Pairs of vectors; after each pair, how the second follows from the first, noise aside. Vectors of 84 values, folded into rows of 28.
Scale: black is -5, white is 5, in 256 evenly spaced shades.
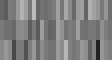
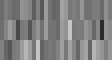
wrapped around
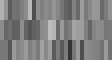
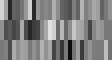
scaled up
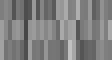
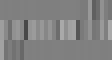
partly zeroed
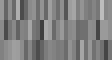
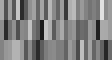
scaled up
